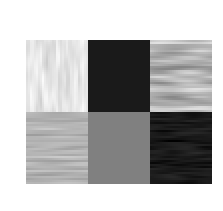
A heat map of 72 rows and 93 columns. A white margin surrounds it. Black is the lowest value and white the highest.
It is made of 2 by 3 panels. Panel 1,1: very high, streaked downward, faint in contrast. Panel 1,2: very low, flat. Panel 1,3: high, streaked across. Panel 2,1: high, streaked across, faint in contrast. Panel 2,2: middling, flat. Panel 2,3: very low, streaked across, faint in contrast.
